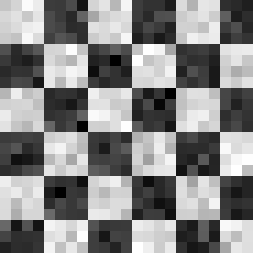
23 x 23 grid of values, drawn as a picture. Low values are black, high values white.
Histogram: two levels. Average level on the scale: 50%. Grain: checkered.
